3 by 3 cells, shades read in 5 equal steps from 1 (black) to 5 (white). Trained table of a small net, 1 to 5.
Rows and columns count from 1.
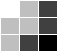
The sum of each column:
13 10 5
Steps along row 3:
down down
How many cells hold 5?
1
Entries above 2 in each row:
2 2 1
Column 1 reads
5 4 4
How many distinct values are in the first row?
3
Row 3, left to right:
4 2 1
